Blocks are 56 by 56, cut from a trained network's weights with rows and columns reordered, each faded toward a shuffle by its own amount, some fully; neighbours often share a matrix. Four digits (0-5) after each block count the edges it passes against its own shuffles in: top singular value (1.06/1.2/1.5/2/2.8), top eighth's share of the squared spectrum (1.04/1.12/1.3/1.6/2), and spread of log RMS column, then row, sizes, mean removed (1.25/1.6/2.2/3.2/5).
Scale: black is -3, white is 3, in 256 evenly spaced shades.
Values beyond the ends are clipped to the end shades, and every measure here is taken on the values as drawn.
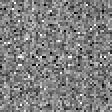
2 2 0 1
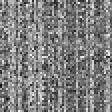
4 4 1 2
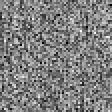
2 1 0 0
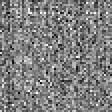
2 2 0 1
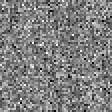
1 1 0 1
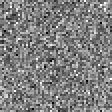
0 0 0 0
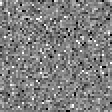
0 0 0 0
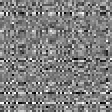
5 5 1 4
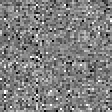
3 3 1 1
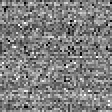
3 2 1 0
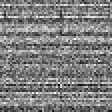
4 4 0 3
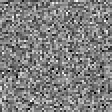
0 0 0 0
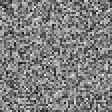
0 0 0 0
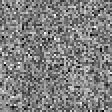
1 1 0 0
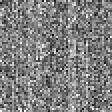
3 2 0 0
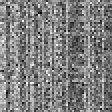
4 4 1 2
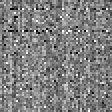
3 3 1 1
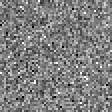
0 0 0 0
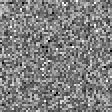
0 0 0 0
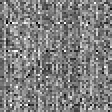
3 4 2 2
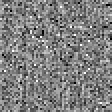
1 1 0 0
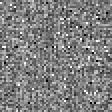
2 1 0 1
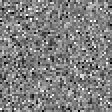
1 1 0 0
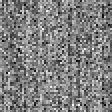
3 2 0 0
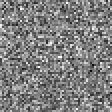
1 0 0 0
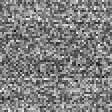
2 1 0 0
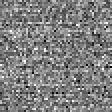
2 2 0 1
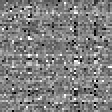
3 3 2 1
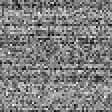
3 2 0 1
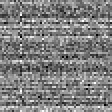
4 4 1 2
